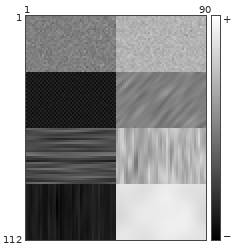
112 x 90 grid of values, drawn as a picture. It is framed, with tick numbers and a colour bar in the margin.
It is made of 4 by 2 panels. Panel 1,1: middling, fine-grained, faint in contrast. Panel 1,2: high, fine-grained, faint in contrast. Panel 2,1: very low, checkered, faint in contrast. Panel 2,2: middling, slanting up to the right, faint in contrast. Panel 3,1: low, streaked across. Panel 3,2: high, streaked downward. Panel 4,1: very low, streaked downward, faint in contrast. Panel 4,2: very high, smooth, faint in contrast.
